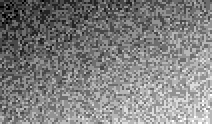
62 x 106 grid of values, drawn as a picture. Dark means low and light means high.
Grain: fine. Average level on the scale: 50%. Slope: up to the bottom right. Odd rows or columns: none. Stripes: none. Ninth with the highest average: bottom right.
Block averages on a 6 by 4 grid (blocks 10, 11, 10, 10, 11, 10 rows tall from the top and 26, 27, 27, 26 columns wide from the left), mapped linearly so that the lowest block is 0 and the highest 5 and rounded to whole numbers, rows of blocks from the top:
0112 | 1123 | 1233 | 2234 | 2344 | 3445
